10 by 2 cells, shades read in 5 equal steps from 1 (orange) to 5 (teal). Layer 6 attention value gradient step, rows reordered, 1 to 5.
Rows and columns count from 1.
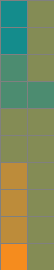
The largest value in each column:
5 4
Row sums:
8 8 7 8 6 6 5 5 5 4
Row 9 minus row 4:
-2 -1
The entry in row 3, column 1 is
4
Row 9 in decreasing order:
3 2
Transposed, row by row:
5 5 4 4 3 3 2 2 2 1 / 3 3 3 4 3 3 3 3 3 3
